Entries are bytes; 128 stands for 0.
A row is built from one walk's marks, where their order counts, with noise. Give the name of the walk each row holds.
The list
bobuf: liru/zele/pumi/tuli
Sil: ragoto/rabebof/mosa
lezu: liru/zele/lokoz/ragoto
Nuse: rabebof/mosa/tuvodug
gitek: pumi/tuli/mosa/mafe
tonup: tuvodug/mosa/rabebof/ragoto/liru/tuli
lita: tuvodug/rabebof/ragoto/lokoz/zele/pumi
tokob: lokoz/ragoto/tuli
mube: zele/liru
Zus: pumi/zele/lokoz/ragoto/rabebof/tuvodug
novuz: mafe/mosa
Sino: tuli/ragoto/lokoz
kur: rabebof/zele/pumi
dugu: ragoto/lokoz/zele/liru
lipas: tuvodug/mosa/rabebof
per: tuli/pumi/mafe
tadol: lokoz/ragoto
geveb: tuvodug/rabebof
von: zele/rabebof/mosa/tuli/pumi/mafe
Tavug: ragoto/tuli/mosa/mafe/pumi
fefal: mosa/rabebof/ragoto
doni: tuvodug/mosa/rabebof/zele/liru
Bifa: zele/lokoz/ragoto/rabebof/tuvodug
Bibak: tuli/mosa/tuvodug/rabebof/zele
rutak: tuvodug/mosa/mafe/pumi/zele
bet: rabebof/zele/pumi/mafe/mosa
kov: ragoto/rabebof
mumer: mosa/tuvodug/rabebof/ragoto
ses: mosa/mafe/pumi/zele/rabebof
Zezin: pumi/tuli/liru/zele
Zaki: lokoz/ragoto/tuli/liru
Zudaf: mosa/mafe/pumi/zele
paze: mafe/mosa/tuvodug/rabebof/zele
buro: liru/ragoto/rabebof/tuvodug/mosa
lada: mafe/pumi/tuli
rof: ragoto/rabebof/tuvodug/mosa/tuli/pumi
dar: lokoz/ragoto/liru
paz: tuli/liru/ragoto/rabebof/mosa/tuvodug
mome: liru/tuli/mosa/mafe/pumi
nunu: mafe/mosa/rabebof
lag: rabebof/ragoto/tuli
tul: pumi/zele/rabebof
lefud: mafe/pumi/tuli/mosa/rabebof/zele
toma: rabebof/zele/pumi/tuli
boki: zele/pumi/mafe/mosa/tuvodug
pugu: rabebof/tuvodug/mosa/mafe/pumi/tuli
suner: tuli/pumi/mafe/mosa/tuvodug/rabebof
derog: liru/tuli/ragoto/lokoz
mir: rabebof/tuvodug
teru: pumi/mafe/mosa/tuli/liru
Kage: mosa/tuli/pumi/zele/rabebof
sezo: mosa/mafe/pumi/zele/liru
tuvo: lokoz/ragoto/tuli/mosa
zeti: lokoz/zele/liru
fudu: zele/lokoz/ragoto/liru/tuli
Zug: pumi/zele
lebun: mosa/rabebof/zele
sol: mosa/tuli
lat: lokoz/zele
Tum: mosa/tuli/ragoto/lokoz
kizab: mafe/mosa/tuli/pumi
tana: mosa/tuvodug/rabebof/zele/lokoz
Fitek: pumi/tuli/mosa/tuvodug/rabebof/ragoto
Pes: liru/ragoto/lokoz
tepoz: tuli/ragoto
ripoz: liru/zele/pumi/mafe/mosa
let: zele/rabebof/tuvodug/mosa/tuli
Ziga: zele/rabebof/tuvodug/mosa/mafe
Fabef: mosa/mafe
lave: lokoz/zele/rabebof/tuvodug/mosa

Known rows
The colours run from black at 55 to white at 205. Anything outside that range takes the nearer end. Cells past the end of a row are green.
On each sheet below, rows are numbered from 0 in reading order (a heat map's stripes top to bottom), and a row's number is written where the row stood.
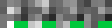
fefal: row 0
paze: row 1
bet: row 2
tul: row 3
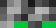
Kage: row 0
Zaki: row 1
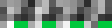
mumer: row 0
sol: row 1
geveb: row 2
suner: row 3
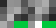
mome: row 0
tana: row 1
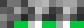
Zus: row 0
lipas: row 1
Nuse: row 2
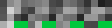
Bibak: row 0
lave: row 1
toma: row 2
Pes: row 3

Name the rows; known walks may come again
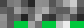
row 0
tul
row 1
mome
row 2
paze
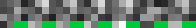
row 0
lat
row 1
Zudaf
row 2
sezo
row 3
kizab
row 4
nunu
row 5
Pes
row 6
ses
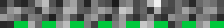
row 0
dar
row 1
boki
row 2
Kage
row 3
bobuf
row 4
Tum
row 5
novuz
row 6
zeti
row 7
lita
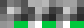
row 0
rof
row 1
lipas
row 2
Nuse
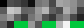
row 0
Sino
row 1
Tavug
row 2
geveb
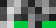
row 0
sol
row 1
Zug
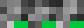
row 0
lave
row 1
fudu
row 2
Fitek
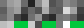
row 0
pugu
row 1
teru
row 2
fefal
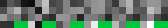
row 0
tadol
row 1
lada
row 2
mube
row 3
Ziga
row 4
lefud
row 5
mumer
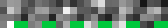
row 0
lebun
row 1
toma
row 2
lag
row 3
rutak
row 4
tonup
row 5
tokob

